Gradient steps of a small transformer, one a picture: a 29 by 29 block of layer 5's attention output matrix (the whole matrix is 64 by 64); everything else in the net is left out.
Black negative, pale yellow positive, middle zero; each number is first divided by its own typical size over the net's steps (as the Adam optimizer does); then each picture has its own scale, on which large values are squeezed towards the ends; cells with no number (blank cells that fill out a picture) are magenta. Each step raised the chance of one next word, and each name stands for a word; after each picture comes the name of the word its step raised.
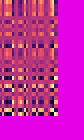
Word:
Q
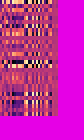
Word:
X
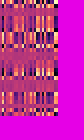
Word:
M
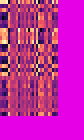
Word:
X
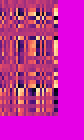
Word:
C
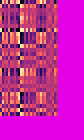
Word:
M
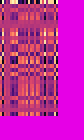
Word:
X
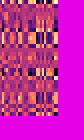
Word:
M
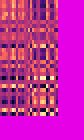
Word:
Q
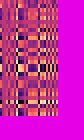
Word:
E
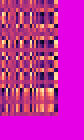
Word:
C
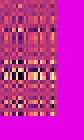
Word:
E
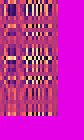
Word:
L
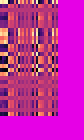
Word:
X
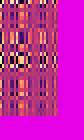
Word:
X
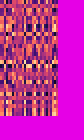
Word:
L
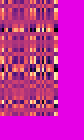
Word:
E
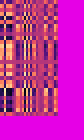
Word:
C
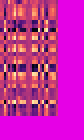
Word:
E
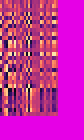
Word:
C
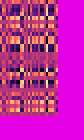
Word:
L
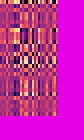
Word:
X
